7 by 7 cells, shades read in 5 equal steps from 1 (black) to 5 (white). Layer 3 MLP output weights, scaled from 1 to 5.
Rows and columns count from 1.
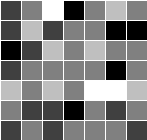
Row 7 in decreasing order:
3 3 3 3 2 2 2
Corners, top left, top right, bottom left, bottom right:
2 3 2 2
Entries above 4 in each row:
1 0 0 0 2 0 0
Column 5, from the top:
3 3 4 3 5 3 3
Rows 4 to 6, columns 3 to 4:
3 3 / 4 3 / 2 1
